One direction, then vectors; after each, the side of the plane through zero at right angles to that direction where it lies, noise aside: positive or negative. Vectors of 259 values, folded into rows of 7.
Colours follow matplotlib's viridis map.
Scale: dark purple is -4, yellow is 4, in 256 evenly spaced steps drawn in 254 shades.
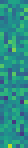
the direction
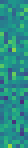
positive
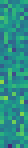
negative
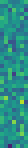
negative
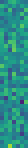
positive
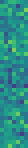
positive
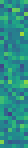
negative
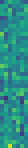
positive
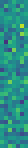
positive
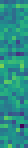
positive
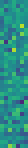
positive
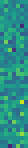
negative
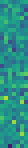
negative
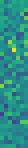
positive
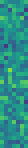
negative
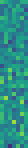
negative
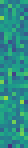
negative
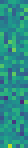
positive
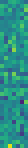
positive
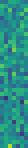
positive
